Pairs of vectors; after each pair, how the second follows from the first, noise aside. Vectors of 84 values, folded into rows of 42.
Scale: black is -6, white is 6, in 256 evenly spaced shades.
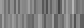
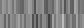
wrapped around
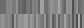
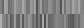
wrapped around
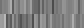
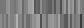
wrapped around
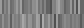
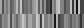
scaled up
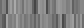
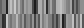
scaled up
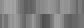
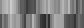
scaled up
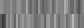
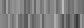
wrapped around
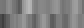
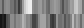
scaled up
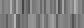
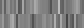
wrapped around
